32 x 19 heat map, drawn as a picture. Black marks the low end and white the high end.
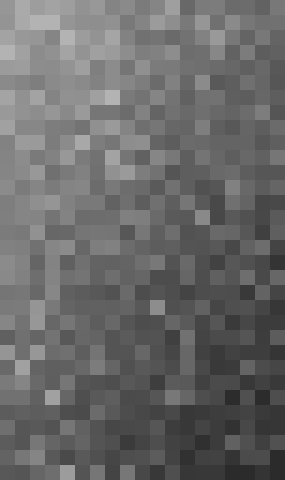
The field climbs toward the top left. The bottom right is the ninth with the lowest average. The texture is fine-grained noise. The ninth with the highest average is the top left. Overall the values sit about 40% of the way up the scale. There are no regular stripes.
